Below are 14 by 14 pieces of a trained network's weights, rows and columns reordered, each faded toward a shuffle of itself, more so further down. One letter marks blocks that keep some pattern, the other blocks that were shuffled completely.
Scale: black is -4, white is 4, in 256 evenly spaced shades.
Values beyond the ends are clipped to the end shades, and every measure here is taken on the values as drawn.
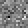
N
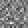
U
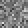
N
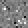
N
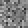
N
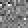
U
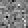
N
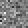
U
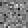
N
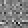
U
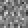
U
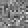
N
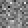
N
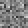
U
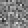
N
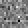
N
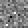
N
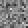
N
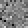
N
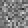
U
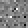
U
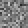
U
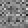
U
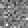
N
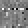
U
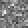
N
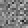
U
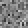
N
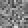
N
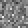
N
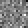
U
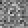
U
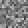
N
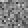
N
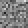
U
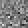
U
